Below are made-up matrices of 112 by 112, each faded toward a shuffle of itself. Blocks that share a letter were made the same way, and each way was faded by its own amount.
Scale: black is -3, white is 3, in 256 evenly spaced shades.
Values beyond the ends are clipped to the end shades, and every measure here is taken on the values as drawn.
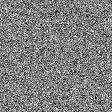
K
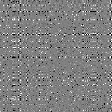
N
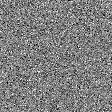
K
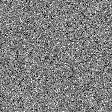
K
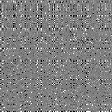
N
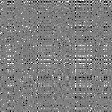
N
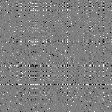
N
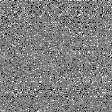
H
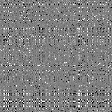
N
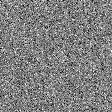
K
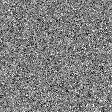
K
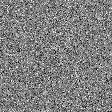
K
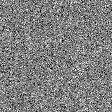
K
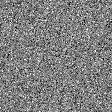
K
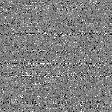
H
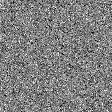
K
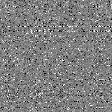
H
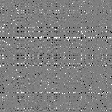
N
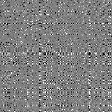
N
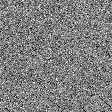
K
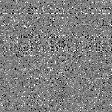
H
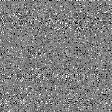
H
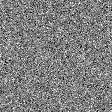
K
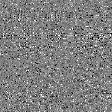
H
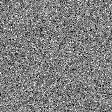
K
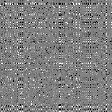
N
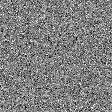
K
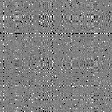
N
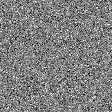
K
